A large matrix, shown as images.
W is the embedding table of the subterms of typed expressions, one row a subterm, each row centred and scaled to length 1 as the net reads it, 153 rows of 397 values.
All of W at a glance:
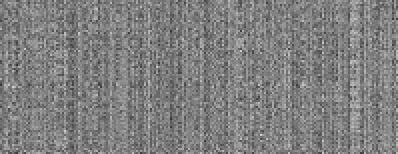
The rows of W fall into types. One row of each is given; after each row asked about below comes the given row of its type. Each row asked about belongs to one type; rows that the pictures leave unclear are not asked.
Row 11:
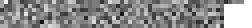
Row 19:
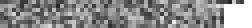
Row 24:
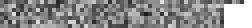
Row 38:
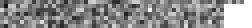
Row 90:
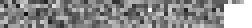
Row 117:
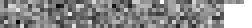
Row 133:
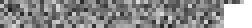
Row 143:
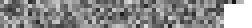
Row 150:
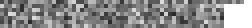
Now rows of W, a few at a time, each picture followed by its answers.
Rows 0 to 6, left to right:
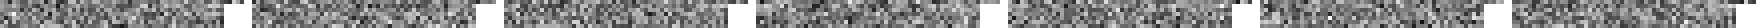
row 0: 11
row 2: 24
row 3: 117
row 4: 11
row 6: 19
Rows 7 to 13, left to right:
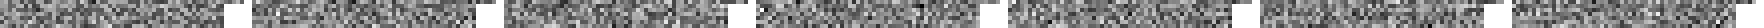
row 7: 11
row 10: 133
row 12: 143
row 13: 133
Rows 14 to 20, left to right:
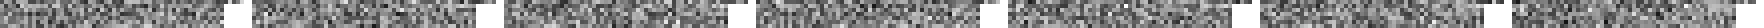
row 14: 90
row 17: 90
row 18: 24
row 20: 19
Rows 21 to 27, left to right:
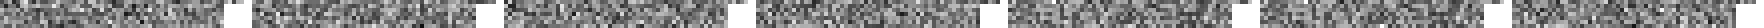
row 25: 150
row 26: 150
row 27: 24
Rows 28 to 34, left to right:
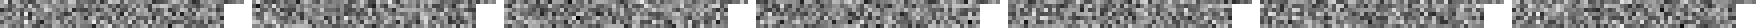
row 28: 11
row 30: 38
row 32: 24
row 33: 150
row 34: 11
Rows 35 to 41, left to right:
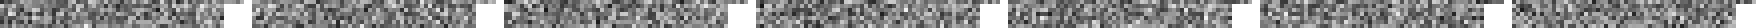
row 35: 150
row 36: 117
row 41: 133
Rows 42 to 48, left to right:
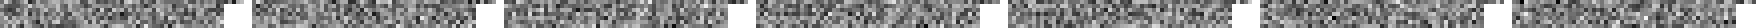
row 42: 143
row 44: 133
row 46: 90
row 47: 38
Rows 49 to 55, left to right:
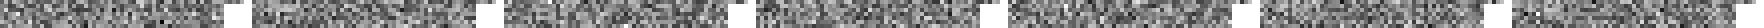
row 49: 133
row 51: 150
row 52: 143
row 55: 117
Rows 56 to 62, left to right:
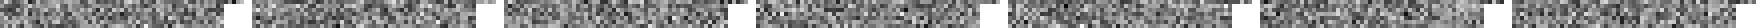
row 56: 143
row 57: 90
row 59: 133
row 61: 19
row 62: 38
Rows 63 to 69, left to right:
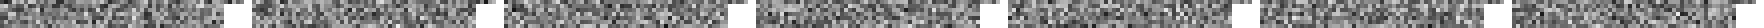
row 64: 143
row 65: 133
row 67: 143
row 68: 150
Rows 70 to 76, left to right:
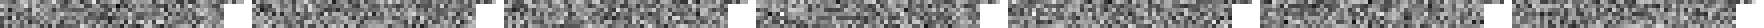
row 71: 133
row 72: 143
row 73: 117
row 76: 90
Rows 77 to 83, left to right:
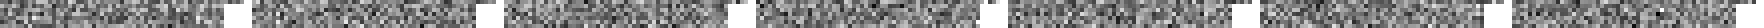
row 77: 150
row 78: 11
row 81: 38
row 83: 38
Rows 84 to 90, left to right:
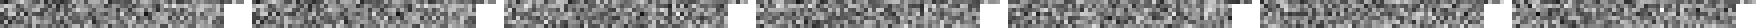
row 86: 117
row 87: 90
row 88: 19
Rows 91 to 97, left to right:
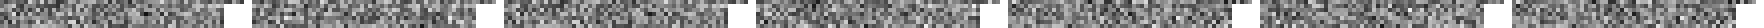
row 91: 24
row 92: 150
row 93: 24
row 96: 19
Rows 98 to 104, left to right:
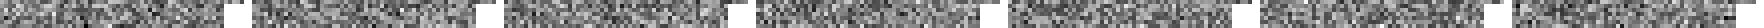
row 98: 11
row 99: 19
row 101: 24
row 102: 38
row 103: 150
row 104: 38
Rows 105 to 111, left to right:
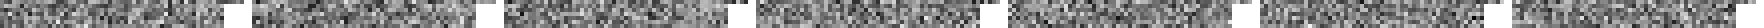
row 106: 117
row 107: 19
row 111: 143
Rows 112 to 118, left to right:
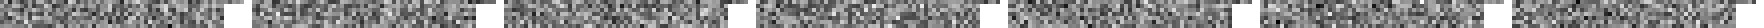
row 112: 150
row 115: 38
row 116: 24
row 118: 38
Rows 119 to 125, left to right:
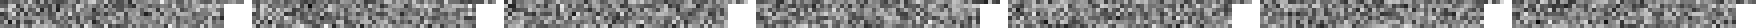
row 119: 24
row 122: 19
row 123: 143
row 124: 90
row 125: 24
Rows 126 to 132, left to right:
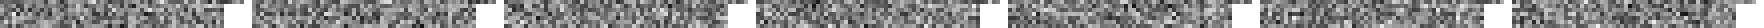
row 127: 38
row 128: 133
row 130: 19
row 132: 150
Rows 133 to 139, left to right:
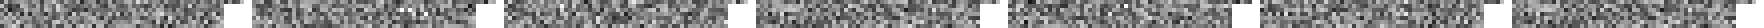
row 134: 143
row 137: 24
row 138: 133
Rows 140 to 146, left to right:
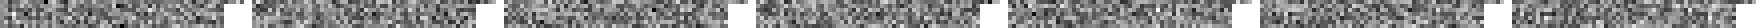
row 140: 11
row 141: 143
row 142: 150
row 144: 90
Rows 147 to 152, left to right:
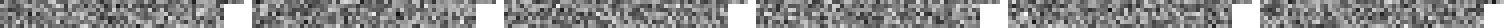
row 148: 38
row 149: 90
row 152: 143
